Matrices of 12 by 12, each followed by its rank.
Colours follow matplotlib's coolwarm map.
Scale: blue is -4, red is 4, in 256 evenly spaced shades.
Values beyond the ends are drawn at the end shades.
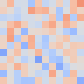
full rank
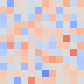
full rank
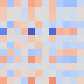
two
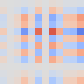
one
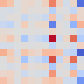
two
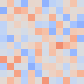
full rank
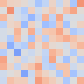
full rank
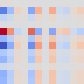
one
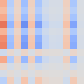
one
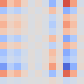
one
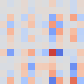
two
